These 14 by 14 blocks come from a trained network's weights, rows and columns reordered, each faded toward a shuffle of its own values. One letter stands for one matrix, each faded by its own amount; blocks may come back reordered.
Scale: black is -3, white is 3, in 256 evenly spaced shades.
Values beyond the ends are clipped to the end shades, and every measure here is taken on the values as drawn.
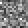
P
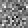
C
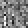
C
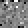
P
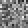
C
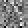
C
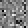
P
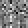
C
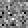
P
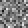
C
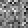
P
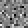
P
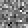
P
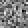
C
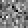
P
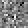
P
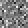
P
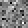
P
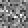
P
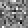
P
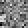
C
